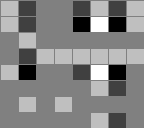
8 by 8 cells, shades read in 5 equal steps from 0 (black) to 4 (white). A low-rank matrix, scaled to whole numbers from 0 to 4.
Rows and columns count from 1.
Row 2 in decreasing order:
4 3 3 2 2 1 0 0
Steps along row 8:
same same same same up down up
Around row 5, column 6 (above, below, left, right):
3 3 1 0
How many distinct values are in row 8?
3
